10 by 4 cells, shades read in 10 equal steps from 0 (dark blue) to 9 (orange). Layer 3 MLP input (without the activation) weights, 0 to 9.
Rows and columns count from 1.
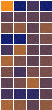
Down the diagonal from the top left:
9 3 3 4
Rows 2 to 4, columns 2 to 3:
3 3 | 5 3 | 0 3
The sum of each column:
39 30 31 34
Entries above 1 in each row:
2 4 4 2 4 4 4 4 2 4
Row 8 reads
3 4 6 3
